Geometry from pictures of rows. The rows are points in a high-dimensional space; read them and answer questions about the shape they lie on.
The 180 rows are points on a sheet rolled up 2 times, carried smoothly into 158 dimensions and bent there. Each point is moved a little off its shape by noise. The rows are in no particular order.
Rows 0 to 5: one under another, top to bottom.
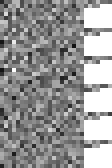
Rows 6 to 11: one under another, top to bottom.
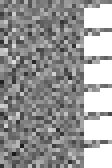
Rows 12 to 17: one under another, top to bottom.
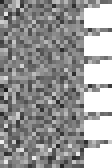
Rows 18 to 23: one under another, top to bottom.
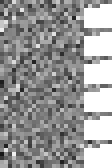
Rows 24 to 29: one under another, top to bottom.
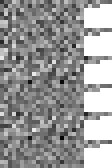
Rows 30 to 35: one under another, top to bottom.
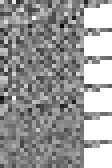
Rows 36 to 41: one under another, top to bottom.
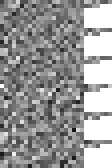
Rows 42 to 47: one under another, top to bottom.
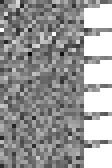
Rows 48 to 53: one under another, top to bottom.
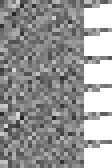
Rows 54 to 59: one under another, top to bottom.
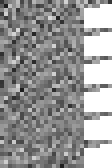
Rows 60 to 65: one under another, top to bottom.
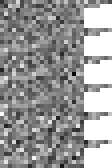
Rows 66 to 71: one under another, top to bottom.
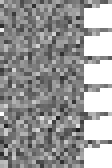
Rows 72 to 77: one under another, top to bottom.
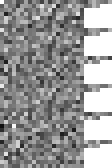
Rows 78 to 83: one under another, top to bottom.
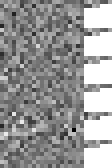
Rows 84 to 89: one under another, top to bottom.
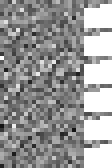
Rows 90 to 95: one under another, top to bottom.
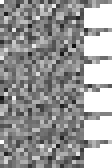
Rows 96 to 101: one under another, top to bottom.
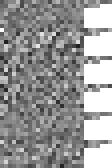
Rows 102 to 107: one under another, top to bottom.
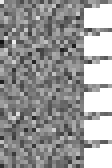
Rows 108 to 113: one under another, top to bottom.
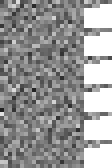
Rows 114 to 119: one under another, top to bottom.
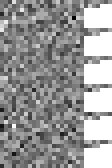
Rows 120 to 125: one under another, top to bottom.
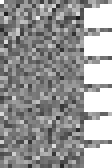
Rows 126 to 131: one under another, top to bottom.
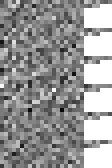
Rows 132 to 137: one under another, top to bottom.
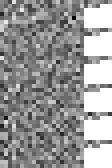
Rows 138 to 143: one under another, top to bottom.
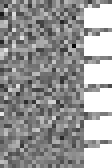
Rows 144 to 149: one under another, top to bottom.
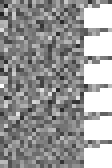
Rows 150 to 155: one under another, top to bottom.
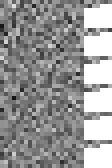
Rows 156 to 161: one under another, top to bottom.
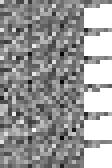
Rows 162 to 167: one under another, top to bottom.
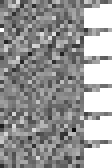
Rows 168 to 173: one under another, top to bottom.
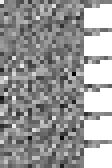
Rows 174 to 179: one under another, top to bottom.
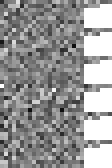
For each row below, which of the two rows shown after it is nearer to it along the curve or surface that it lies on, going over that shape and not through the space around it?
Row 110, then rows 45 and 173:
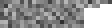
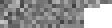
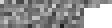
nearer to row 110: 45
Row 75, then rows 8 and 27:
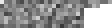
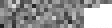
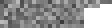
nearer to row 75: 8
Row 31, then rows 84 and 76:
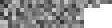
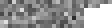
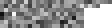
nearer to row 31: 76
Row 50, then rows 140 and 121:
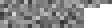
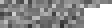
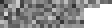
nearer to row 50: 140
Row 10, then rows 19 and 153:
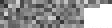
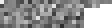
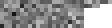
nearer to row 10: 153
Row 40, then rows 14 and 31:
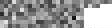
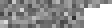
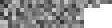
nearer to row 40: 31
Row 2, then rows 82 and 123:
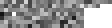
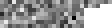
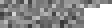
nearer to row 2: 82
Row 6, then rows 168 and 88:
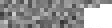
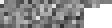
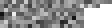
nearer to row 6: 168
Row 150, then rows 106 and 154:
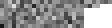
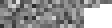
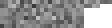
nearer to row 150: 106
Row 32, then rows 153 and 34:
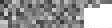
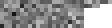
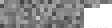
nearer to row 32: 153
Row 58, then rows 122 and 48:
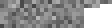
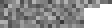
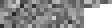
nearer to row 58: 122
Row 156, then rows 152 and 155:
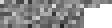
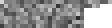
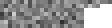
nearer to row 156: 155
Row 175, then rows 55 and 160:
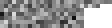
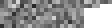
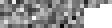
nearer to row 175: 160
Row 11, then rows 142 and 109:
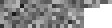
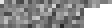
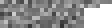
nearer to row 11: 142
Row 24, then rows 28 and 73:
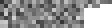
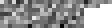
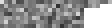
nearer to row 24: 28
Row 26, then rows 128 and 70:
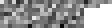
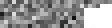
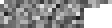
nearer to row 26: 128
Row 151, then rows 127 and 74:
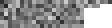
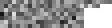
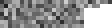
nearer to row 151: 74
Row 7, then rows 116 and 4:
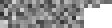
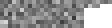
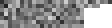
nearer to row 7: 4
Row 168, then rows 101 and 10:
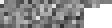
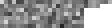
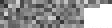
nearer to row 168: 101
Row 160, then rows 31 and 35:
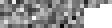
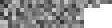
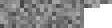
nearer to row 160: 31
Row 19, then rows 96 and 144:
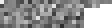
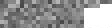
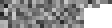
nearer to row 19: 96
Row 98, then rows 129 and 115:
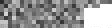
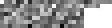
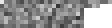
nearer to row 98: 129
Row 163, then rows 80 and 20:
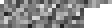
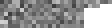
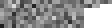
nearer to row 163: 20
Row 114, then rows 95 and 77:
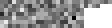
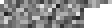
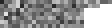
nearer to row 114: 77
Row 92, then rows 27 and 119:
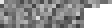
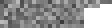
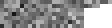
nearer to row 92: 119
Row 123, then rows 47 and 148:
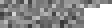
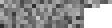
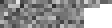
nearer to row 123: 47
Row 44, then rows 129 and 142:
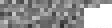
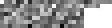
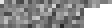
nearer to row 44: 142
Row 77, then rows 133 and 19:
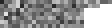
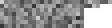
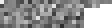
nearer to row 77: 133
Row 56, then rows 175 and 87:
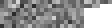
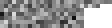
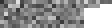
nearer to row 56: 87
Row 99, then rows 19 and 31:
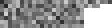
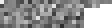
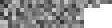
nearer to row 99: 31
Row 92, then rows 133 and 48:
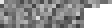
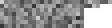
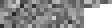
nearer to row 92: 133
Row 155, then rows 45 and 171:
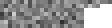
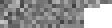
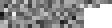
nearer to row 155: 45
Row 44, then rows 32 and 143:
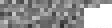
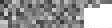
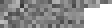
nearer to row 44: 143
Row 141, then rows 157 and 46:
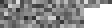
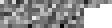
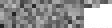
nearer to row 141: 46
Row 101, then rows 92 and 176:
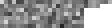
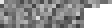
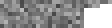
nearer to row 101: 92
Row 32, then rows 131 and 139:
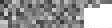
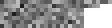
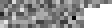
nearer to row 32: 139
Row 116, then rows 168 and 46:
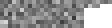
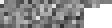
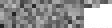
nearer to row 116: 168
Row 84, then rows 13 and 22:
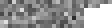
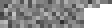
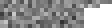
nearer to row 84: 22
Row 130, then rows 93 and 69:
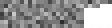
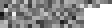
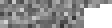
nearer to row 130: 69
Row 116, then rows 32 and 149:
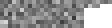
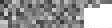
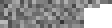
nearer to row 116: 149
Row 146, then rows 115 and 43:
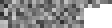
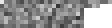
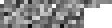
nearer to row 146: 43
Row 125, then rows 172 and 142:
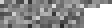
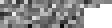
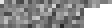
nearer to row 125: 142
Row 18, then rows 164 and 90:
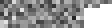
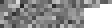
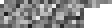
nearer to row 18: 164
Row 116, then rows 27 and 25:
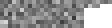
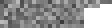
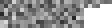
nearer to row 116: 27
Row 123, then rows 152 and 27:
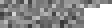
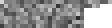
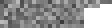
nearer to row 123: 27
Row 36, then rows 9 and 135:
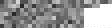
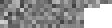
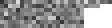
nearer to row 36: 135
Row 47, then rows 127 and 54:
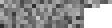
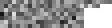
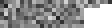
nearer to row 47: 54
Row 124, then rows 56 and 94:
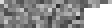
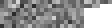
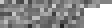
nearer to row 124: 94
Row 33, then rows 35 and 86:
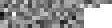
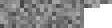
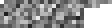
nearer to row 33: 86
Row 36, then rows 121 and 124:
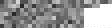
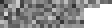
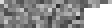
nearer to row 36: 121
